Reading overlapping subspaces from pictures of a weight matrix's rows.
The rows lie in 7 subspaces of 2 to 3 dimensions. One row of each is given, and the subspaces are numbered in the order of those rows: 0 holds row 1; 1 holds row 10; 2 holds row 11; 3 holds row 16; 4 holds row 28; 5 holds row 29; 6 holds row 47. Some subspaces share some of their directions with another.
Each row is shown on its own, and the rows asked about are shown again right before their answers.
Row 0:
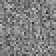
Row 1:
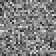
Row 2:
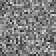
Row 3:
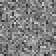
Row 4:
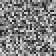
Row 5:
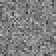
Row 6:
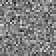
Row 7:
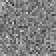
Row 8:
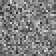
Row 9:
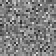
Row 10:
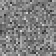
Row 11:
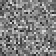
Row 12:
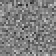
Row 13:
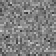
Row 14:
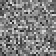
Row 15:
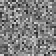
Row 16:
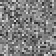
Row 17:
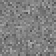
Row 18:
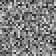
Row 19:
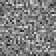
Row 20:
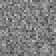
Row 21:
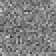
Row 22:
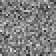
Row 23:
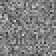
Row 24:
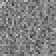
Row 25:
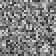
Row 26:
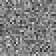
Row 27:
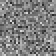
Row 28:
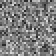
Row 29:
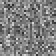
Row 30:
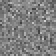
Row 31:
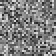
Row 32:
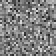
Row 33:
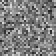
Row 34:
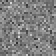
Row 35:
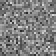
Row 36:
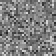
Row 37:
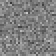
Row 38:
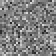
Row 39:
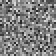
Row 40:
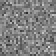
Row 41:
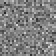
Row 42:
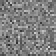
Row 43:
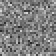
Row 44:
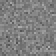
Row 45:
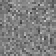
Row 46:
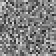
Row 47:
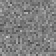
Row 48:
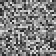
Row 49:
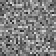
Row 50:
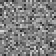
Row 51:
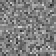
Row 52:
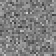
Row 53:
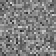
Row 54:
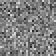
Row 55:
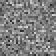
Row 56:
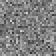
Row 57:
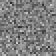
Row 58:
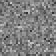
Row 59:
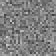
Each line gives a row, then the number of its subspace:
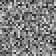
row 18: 1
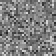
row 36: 3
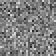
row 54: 6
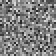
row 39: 5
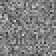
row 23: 3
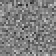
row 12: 1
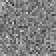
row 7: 4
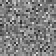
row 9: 5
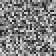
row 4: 4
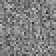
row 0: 5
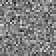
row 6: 5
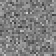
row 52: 3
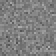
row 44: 2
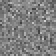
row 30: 5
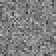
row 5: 3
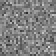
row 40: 0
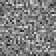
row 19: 1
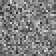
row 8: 2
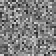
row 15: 3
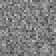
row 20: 4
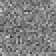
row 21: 6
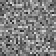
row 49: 1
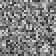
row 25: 4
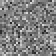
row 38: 1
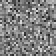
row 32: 5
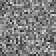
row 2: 0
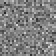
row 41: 0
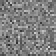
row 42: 3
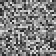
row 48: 0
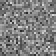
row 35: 0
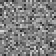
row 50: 0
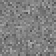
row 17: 6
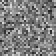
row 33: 1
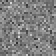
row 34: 1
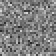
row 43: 6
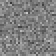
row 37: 6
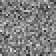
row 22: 6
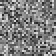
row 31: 3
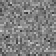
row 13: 6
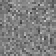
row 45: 5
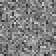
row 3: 3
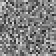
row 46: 4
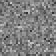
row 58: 6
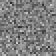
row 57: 2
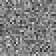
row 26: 5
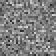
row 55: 1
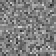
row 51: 2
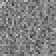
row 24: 4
